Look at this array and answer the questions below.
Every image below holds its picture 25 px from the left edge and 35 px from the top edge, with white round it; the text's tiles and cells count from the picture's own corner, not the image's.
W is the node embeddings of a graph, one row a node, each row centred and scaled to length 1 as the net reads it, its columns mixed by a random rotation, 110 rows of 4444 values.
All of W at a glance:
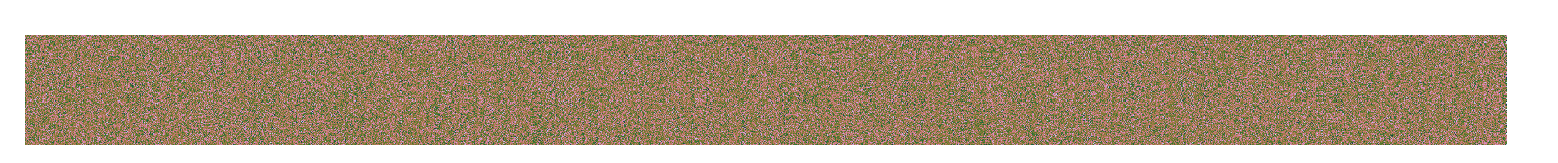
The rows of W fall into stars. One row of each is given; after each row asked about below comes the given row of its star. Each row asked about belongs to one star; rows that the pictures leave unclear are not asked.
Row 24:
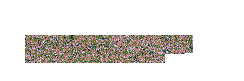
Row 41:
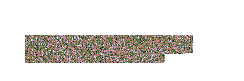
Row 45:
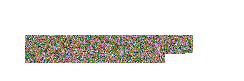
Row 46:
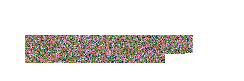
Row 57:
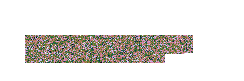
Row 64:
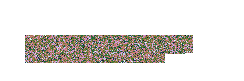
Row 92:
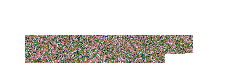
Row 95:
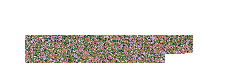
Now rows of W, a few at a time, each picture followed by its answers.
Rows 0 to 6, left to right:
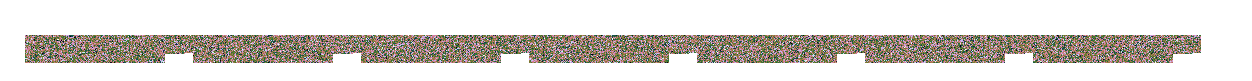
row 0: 24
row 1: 57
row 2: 64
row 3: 46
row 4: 57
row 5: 64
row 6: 24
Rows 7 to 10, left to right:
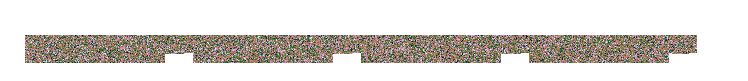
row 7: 24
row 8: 57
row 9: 92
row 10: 92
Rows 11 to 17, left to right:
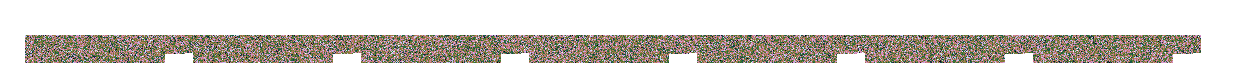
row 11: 45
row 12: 45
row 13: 46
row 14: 46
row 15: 95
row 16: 41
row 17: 41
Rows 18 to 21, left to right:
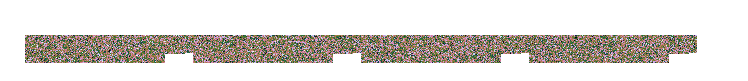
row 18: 45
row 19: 95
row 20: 45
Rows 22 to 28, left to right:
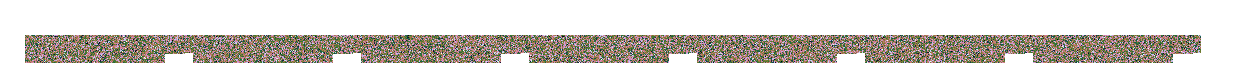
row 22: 41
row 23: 41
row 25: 64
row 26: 57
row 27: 92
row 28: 95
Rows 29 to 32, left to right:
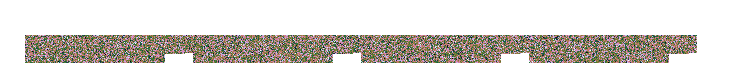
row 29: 41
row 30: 45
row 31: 57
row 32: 46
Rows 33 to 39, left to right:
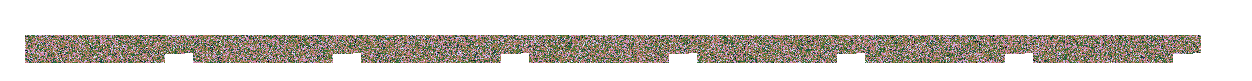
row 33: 41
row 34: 41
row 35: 64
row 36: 95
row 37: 57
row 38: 57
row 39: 92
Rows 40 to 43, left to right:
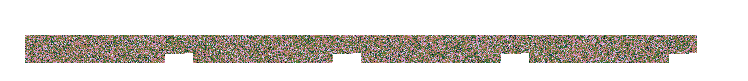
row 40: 45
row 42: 64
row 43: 95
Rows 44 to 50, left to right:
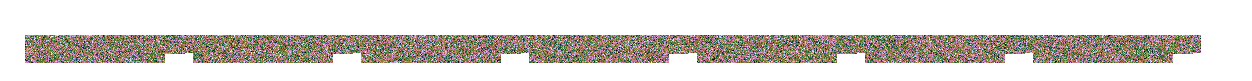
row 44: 64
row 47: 24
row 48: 45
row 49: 95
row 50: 45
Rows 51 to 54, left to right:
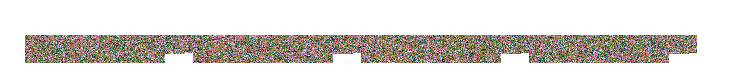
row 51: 45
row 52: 64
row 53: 92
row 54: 92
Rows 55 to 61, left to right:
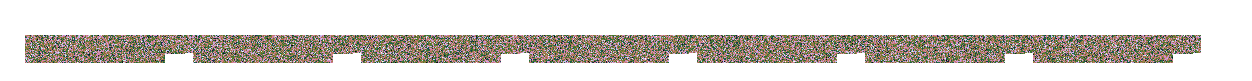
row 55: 46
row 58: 95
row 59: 95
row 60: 64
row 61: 46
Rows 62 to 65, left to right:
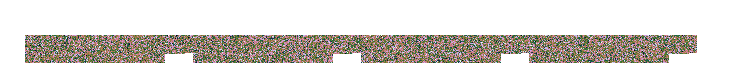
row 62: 95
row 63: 24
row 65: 64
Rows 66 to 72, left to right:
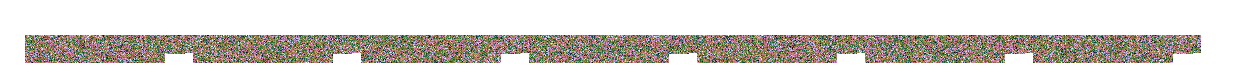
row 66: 64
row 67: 24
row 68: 57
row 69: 45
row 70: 64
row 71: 95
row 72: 92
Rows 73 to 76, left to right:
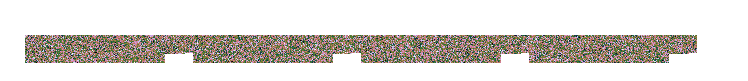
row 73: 45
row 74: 57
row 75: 64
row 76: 24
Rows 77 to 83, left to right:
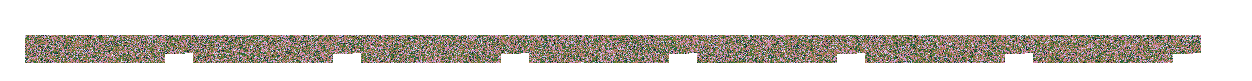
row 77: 45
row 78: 57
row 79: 92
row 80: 46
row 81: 57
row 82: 57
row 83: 41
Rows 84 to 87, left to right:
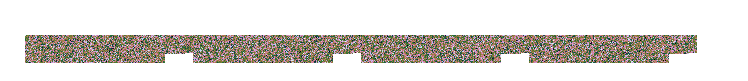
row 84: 45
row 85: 46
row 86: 41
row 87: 57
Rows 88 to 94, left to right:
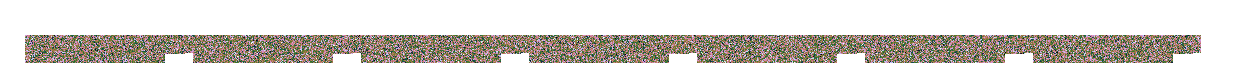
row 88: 46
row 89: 57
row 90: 92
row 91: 46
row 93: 24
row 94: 46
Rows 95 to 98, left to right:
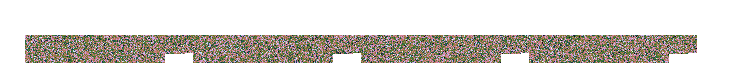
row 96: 41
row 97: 45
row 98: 24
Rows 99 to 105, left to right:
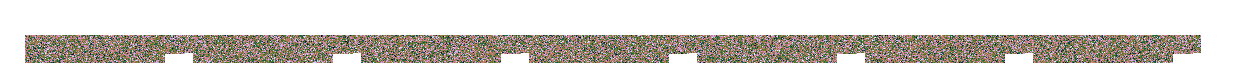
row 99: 57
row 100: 95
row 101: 92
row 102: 41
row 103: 64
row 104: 46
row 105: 57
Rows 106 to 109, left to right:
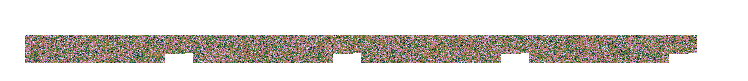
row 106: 92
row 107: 24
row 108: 45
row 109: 24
